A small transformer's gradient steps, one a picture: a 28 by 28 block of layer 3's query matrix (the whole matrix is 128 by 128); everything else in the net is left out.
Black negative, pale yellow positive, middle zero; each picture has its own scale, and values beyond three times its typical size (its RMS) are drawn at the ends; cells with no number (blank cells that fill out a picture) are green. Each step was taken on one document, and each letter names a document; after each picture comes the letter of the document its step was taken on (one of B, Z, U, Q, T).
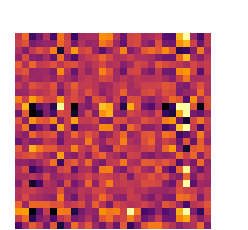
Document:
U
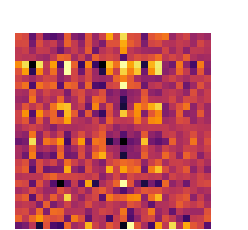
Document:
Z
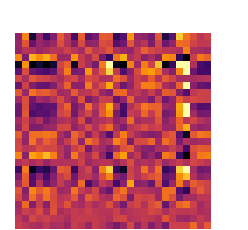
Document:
U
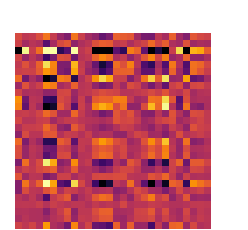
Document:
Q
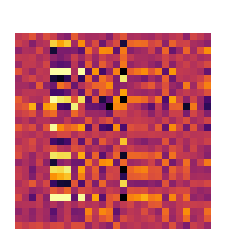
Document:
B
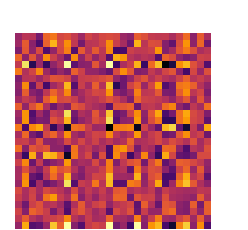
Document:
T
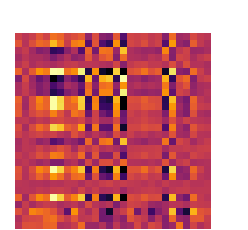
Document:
B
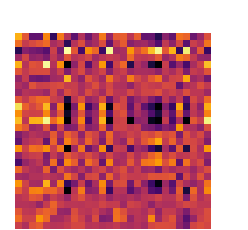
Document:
U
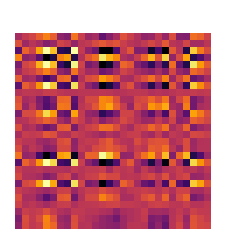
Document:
Q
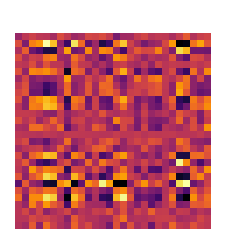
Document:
Z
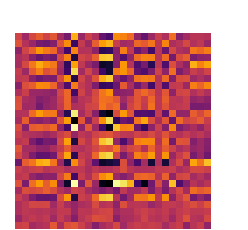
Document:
Q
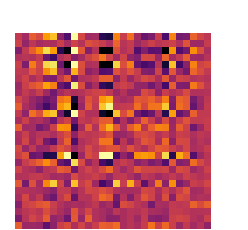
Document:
Q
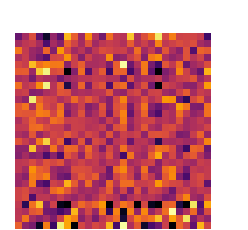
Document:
U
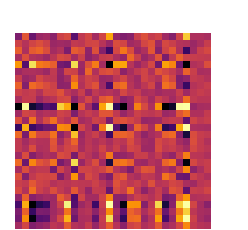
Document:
U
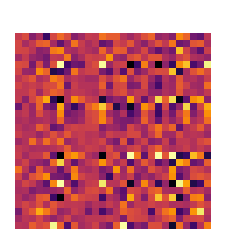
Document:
Z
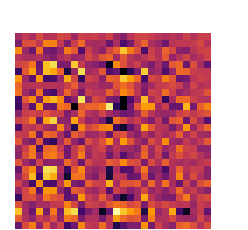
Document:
B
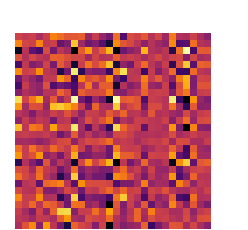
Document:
B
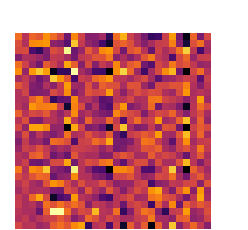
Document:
B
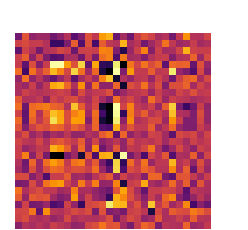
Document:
T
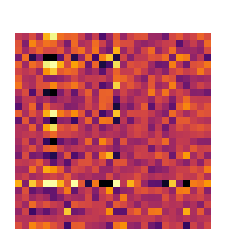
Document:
Z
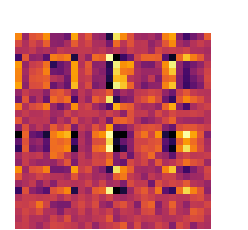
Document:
T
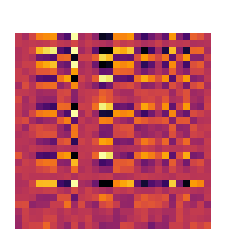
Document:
Q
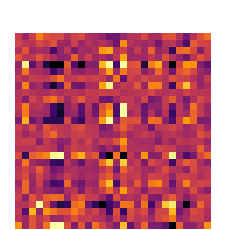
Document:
T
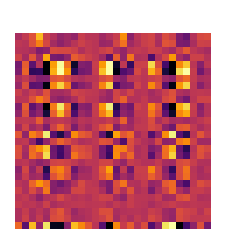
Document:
U
